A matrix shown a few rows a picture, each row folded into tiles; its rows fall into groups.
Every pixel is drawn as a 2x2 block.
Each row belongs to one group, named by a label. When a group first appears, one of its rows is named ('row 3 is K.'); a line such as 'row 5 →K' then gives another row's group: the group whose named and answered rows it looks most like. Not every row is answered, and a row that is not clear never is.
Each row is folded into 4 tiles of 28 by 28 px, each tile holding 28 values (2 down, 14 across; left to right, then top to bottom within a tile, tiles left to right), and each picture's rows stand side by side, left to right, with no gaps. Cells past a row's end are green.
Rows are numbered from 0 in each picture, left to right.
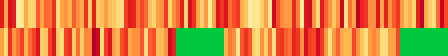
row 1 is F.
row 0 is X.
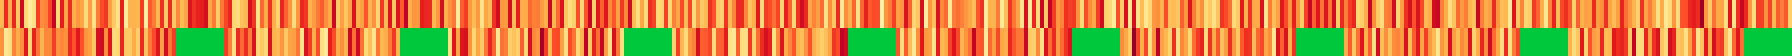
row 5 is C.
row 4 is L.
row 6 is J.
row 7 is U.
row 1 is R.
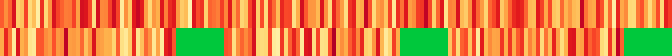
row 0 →F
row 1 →R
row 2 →J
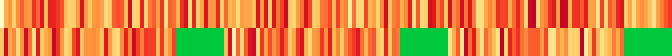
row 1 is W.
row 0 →W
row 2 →F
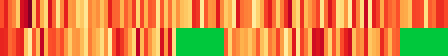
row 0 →J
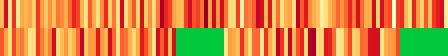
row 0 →C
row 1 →U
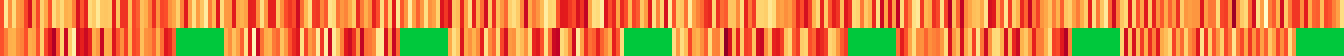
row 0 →U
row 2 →U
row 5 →W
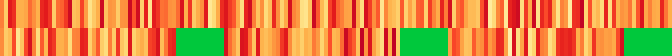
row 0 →L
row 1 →J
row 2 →X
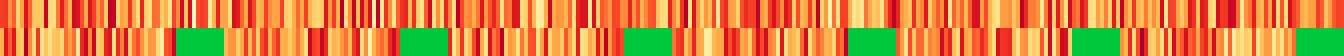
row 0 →R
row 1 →L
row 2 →L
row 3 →F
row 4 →U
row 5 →F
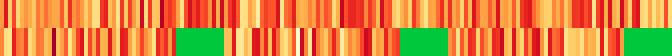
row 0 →C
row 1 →X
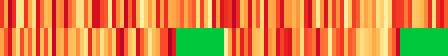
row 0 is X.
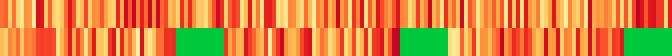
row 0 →X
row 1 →L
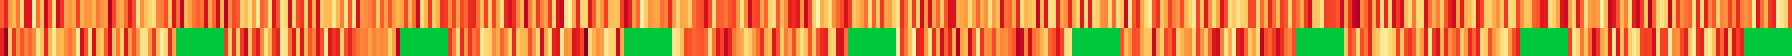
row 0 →R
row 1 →X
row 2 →R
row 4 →W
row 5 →C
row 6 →F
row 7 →L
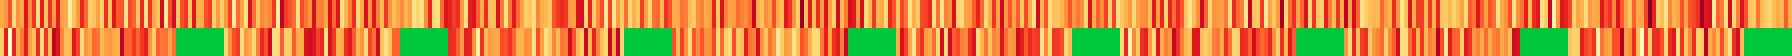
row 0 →W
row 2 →J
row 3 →L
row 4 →W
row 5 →W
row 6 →X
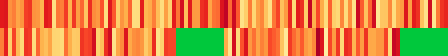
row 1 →X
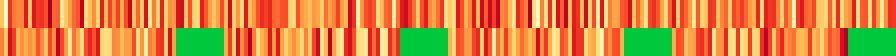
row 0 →L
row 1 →R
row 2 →L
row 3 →X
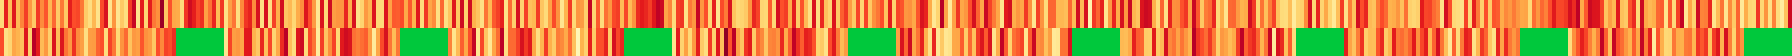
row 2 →C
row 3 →W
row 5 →J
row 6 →C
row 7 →J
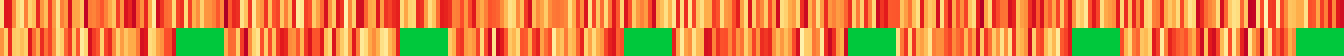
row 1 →F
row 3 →C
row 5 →C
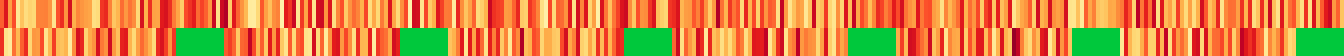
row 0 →C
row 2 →L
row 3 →R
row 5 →W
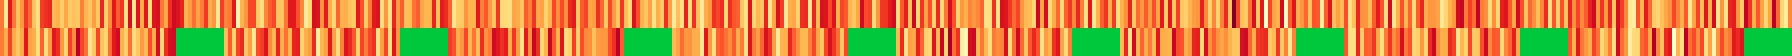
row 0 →L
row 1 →J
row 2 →U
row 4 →W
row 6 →U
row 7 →L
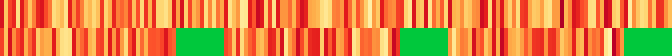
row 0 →L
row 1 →U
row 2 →U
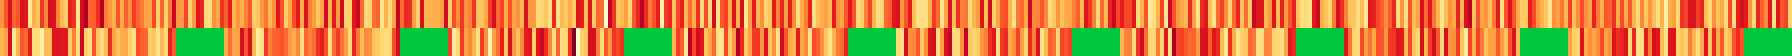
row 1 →F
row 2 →C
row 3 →F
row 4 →X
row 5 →F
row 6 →U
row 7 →U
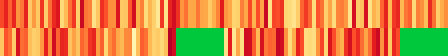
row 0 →F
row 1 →W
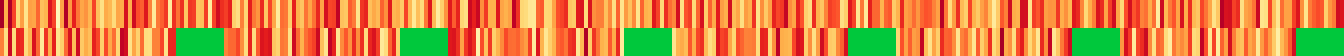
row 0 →X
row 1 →R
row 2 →J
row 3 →R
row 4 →R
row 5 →F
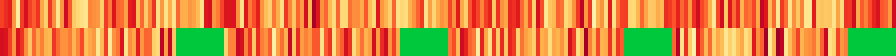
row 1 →J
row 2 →J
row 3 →R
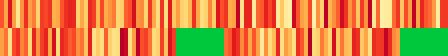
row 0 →J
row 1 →L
